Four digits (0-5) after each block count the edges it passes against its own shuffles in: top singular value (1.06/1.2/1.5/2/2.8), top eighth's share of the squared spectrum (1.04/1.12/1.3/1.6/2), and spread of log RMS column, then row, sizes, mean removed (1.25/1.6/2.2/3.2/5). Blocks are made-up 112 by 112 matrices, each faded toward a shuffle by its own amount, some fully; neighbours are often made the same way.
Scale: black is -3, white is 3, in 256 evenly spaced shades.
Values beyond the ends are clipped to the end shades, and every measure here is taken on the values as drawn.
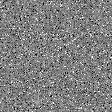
0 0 0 0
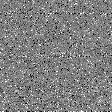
1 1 0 2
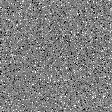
3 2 0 0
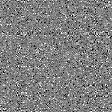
4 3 2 2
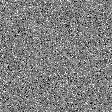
0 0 0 0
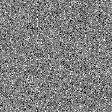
1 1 2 0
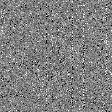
1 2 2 0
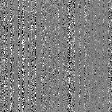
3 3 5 0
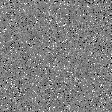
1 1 1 0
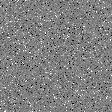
1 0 0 0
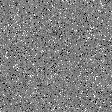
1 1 0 0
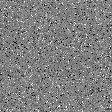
2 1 0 0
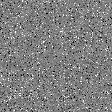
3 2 0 1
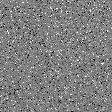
1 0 0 0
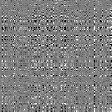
5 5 4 4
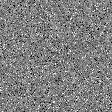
2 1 0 0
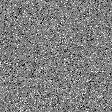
2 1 0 0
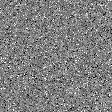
2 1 0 0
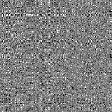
5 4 3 3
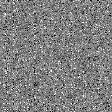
3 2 2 2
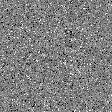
2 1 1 1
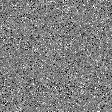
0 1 0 2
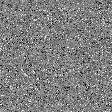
0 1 0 2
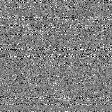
2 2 0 4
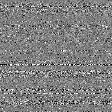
2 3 0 4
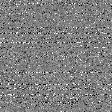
2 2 0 3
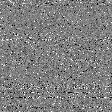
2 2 0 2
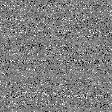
1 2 0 3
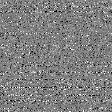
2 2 0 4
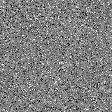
0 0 0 1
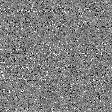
1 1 0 2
